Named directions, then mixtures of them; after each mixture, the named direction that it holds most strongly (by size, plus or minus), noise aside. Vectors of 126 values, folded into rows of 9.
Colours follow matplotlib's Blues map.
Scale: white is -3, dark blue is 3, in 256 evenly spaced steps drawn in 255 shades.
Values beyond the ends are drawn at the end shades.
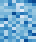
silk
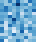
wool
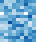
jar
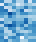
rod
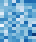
silk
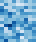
rod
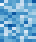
rod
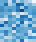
silk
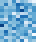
silk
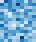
rod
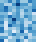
wool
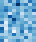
wool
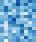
wool
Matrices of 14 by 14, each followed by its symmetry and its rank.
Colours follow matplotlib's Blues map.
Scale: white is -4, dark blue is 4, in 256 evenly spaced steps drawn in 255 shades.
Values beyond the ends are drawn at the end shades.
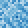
symmetric, full rank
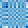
symmetric, rank one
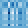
neither, rank one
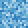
neither, full rank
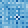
symmetric, rank three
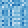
neither, rank two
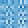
neither, rank two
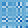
symmetric, rank one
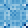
symmetric, rank three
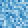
neither, full rank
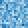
neither, full rank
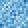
symmetric, full rank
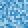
neither, full rank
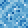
symmetric, full rank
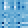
neither, rank two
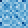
symmetric, rank three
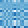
neither, rank one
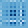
symmetric, rank one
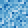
symmetric, full rank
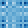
symmetric, rank one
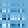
neither, rank one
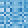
neither, rank two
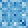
symmetric, rank three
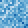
symmetric, full rank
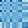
symmetric, rank one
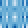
neither, rank one
